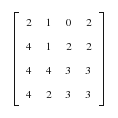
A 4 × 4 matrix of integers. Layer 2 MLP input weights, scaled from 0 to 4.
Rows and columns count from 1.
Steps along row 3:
same down same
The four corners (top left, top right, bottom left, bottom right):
2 2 4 3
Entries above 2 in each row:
0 1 4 3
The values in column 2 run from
1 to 4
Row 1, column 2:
1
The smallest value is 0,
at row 1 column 3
